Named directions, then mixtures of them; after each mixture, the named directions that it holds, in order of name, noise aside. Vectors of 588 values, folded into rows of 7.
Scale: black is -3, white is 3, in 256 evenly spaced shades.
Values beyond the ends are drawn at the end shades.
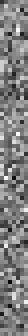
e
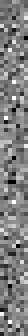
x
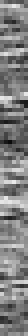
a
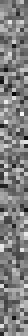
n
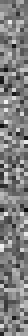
n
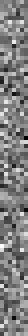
n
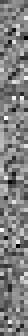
e, x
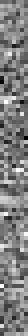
a, n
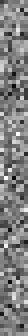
e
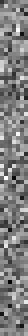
e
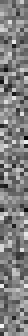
n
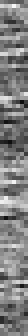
a
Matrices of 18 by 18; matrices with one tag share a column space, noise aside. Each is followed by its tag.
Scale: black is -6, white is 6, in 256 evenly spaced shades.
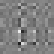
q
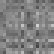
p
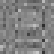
p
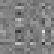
q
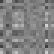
p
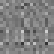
q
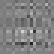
q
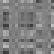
p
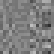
p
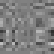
q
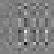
q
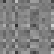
p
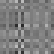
p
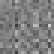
p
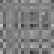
p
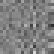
p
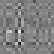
q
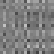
p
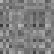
p
